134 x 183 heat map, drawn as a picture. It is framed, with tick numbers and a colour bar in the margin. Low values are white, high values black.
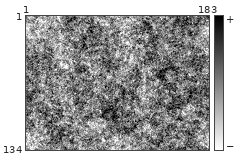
Slope: none. Stripes: none. Odd rows or columns: none. Mirror symmetry: none. Grain: blotchy.
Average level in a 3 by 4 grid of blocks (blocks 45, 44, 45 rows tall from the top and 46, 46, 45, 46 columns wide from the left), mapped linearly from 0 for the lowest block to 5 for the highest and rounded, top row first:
0323
2335
2233
